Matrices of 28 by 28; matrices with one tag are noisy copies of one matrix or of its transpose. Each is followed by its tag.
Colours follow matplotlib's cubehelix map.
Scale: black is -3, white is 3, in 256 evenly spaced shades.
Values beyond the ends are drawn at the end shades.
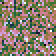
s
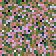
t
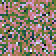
s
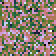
s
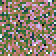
s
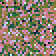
s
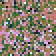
s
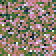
s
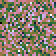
t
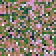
s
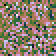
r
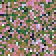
s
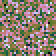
r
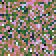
s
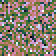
s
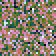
s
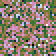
r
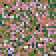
r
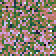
s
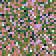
s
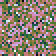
t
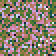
r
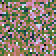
s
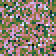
r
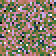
t
